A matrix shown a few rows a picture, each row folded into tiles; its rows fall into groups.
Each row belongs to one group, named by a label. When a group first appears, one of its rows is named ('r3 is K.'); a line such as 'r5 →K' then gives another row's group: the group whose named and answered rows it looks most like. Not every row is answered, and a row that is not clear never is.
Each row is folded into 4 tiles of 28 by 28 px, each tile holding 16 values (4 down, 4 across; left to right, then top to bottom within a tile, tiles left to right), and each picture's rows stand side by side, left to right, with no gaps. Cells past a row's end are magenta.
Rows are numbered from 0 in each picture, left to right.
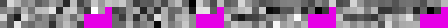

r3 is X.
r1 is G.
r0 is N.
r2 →X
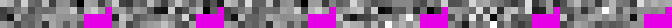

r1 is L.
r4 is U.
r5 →N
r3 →X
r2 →G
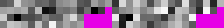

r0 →X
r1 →N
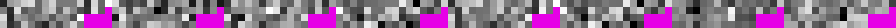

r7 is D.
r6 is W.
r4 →N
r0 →N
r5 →W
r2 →N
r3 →W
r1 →L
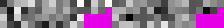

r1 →X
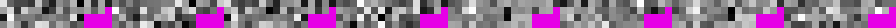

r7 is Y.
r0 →L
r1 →W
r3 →U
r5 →U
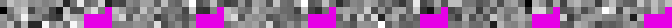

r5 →N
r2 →U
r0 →D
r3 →U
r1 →U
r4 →G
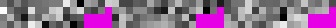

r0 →W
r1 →L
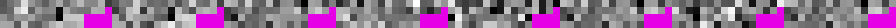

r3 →U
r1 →D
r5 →G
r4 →L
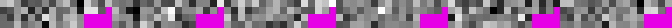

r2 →N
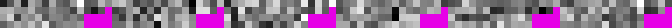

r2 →N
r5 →U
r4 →X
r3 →D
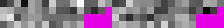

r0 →U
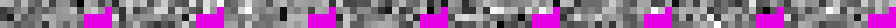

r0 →G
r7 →N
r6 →U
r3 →L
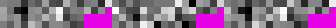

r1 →W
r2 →W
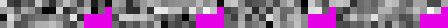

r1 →Y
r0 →L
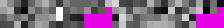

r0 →W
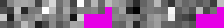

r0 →N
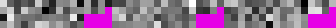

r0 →L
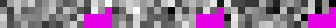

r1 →D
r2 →L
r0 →N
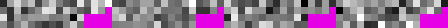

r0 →N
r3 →D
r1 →U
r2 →L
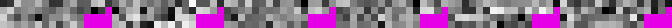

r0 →X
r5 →L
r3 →G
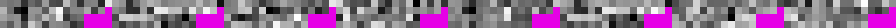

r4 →W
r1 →Y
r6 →D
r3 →L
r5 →Y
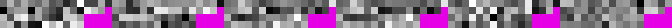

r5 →G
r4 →U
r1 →Y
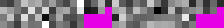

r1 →L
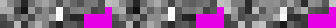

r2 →W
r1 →W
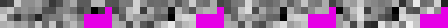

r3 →D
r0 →X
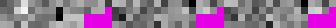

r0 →D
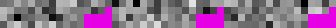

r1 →U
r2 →G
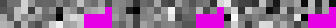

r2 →L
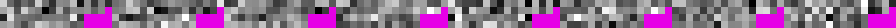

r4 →L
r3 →Y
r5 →Y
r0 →L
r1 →X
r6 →G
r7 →U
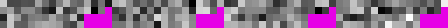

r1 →G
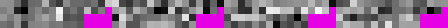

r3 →X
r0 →W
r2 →Y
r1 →L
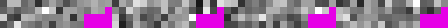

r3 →U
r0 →N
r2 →Y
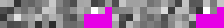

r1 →N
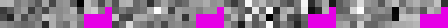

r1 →N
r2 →U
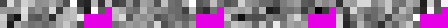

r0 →N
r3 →N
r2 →X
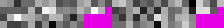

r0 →Y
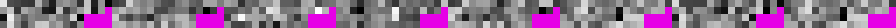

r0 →L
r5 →D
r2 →Y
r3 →W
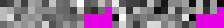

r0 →U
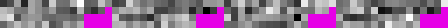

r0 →U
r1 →X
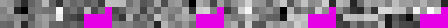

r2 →D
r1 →G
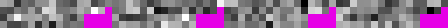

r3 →X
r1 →X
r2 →G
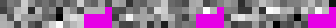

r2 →Y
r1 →Y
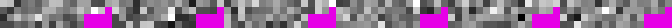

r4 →N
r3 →U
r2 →N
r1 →W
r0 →Y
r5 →N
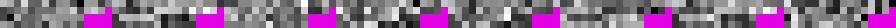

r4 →W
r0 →G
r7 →L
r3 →W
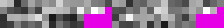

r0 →Y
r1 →Y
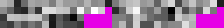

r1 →D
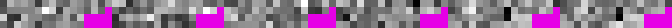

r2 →U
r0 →N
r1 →Y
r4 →D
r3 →G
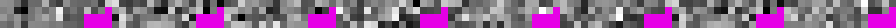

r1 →L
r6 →L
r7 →U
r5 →W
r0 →W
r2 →X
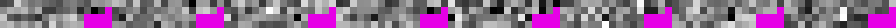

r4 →L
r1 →G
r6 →D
